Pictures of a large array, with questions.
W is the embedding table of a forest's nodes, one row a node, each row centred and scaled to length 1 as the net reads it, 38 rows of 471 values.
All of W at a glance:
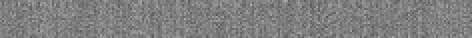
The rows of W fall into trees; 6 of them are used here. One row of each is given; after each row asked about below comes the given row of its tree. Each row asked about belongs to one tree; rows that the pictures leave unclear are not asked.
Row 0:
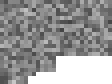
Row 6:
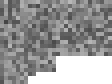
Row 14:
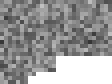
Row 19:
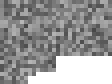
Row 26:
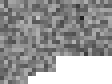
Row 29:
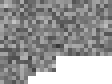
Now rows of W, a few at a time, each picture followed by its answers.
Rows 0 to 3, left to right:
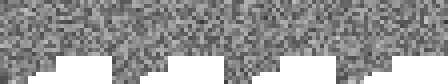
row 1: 6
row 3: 0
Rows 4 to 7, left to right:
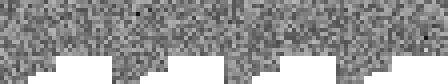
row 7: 26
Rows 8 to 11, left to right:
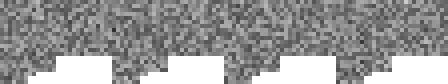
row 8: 0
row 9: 14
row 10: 19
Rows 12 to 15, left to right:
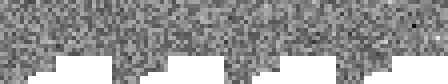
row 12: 29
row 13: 26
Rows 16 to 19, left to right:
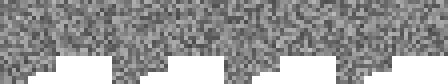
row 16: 6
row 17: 6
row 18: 14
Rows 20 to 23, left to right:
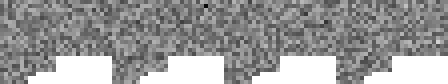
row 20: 6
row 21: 0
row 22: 26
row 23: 29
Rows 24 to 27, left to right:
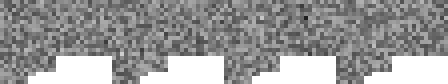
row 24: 19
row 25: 14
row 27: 6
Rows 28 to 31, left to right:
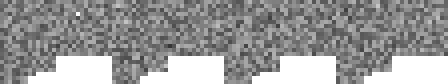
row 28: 19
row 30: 6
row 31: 19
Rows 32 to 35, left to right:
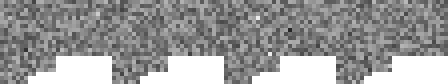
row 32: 19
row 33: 6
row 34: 26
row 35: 29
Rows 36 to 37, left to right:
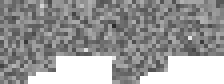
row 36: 14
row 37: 26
